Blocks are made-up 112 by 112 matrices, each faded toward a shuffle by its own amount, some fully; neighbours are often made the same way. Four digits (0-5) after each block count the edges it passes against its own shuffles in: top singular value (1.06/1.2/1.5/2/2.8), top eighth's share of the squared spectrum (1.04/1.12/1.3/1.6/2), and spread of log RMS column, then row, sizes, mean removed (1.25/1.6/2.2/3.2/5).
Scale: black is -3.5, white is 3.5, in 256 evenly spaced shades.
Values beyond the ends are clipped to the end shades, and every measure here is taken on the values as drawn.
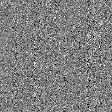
1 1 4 0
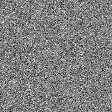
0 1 2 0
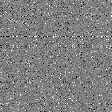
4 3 1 2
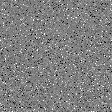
2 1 0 1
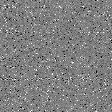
3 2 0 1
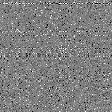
4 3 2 2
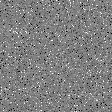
0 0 0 0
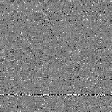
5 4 2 3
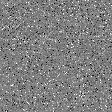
2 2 0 0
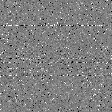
4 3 1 2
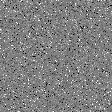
1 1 0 0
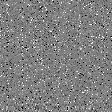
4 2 1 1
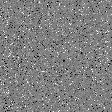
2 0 0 0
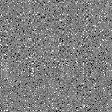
4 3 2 2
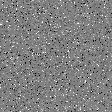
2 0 0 0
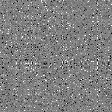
4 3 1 1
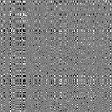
5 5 4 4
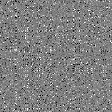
4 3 2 2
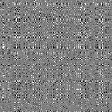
5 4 4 4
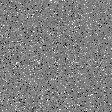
3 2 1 0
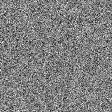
2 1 0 0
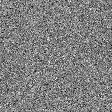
0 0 0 0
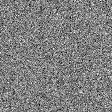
1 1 0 0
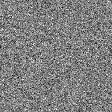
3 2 0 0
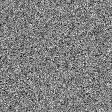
1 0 0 0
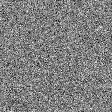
0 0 0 0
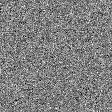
0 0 0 0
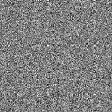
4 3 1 2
